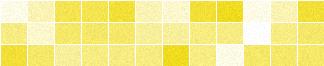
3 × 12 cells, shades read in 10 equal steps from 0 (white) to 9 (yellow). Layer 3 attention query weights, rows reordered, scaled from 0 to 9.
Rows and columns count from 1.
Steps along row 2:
down up same same down same up same down up up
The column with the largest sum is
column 12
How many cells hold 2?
2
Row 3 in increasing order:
1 4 5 5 5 5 6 6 6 6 8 9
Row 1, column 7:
2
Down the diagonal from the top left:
1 2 4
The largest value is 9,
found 2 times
